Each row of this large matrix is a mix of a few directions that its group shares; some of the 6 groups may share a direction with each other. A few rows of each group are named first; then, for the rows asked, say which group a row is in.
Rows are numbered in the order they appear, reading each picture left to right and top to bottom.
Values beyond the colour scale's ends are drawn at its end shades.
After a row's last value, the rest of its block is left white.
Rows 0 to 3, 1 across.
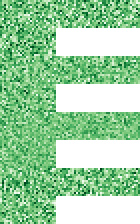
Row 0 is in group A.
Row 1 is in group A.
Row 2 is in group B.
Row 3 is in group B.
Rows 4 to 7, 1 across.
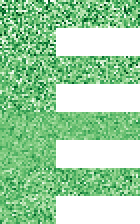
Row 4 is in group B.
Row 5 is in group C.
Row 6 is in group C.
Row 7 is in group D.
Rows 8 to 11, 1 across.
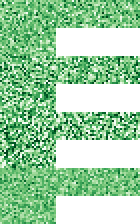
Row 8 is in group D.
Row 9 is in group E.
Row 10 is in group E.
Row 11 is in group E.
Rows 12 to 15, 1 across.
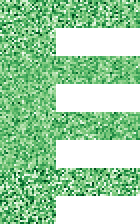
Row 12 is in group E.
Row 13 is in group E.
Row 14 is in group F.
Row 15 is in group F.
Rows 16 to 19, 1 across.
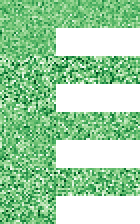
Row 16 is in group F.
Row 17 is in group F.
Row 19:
E
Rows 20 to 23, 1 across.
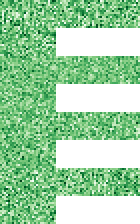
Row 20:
B
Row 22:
E
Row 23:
E
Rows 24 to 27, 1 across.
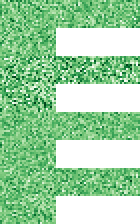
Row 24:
E
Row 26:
F
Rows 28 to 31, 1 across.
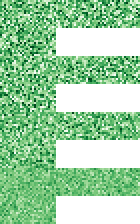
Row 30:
D
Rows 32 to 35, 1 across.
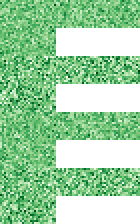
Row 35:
A
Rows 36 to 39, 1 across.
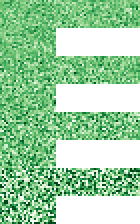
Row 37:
F
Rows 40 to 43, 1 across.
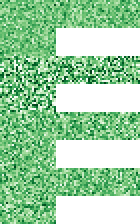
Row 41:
F
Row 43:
E
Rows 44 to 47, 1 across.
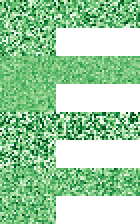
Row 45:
F
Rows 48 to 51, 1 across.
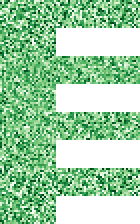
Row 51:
C
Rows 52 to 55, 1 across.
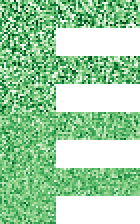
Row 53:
E
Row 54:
E
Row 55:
A
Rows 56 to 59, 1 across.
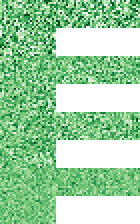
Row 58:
D
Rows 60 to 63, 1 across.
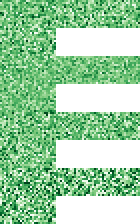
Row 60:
F
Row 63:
A
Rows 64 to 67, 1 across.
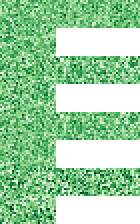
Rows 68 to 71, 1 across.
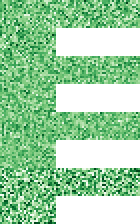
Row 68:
A
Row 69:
A
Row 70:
B
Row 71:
A
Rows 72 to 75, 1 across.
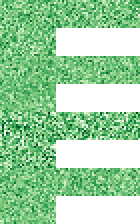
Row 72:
A
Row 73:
D
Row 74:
B
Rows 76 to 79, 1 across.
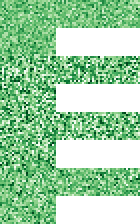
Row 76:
A
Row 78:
E
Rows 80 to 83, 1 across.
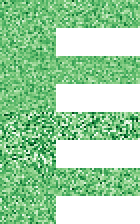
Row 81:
F
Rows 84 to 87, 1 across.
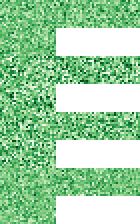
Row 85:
D
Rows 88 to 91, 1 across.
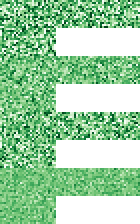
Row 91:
F
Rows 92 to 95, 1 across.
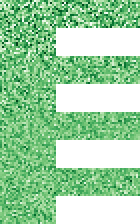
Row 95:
D
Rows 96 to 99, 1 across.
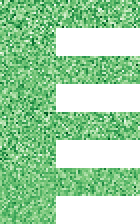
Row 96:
C
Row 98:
B
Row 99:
E
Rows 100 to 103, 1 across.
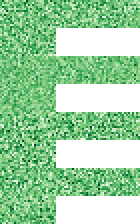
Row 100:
B
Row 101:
E
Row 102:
F
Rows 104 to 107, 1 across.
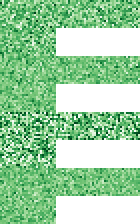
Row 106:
E
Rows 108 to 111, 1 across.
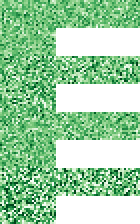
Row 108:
B
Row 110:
F
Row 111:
E
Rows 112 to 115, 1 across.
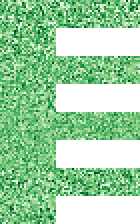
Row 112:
C
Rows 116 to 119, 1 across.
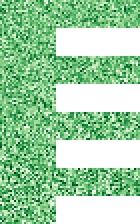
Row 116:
B
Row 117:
D
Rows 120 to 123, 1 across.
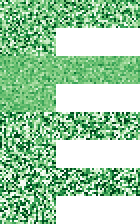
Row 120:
D
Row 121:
F
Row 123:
F
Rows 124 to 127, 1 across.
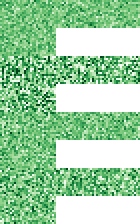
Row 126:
B
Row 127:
C
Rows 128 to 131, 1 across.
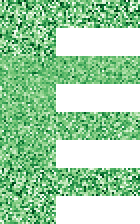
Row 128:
C
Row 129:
F
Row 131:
C
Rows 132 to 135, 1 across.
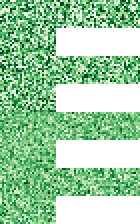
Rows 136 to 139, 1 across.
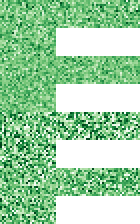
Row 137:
D
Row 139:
F
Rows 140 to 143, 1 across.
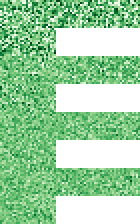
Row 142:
F
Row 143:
D
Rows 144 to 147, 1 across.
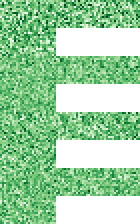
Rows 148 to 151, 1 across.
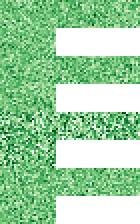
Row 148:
E
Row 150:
E
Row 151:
F
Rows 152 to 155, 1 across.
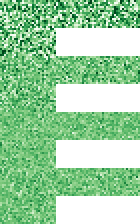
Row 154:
F
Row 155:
C
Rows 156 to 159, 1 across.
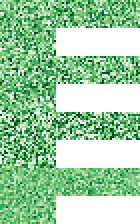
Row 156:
F
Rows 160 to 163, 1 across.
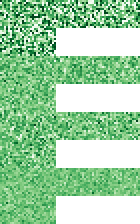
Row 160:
F
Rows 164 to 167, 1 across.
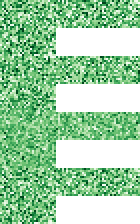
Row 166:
E
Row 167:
B
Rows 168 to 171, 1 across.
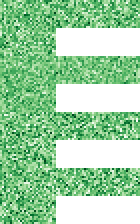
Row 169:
E
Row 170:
D
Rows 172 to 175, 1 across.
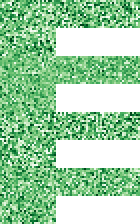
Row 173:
F
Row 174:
B
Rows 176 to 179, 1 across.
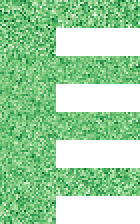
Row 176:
E
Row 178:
C
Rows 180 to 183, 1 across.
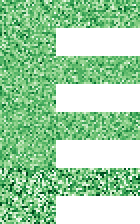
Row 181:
F
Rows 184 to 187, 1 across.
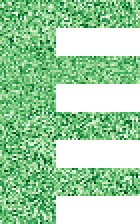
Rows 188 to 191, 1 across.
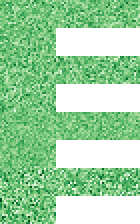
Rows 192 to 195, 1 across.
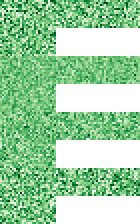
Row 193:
E
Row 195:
E
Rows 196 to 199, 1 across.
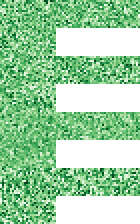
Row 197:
D
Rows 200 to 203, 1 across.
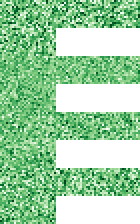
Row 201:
B
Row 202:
D
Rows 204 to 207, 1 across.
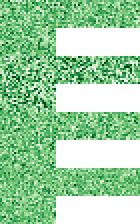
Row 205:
D
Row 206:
E
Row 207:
F
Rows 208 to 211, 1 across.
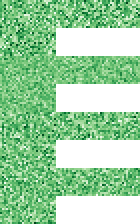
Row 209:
D
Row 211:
B
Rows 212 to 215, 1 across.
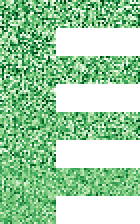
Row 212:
B
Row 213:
B
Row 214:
F
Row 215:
B
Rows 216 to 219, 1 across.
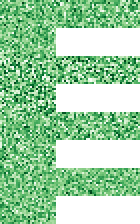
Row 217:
F
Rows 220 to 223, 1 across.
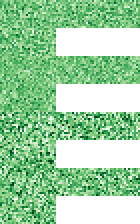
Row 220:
F
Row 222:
D
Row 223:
C
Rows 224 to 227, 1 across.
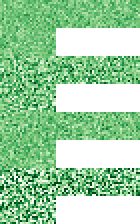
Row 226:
D
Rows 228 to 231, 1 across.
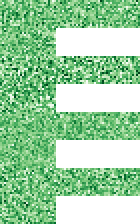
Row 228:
B
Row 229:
D
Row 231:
B
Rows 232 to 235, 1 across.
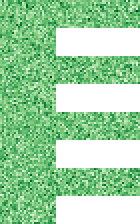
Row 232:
C
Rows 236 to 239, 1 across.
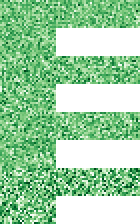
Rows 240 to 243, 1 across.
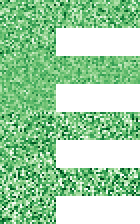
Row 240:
C
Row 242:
D
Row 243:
E
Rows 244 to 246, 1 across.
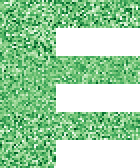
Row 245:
B
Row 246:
F
